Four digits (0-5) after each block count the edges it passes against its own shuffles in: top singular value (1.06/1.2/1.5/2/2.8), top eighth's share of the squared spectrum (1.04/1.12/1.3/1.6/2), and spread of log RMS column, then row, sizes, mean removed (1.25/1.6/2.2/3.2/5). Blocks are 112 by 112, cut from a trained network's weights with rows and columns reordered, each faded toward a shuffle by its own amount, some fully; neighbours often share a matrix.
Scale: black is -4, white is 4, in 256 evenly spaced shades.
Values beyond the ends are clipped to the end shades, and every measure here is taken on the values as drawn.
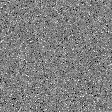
1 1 0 0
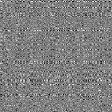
5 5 2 4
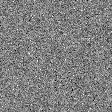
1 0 0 0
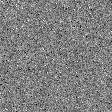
0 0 0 0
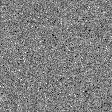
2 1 0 0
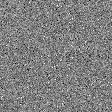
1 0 0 0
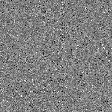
3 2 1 0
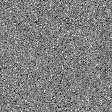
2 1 0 1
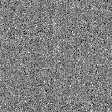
2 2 0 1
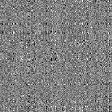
4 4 3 3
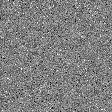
0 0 0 0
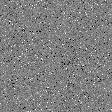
0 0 0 0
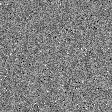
0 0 0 0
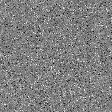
0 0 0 0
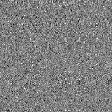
4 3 1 2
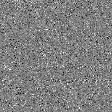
3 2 0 1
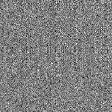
4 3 2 2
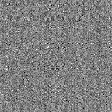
4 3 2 2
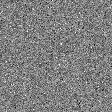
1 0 0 0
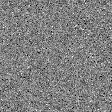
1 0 0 0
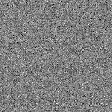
3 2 0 1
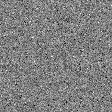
2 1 0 0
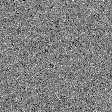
2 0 0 0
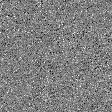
1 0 0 0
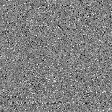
3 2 0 1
